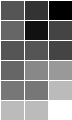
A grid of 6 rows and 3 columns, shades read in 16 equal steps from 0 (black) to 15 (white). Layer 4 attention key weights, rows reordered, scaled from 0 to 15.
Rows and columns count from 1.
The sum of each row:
8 11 14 23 25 37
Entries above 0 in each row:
2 3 3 3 3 3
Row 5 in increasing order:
7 7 11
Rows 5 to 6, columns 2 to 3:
7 11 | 11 15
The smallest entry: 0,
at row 1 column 3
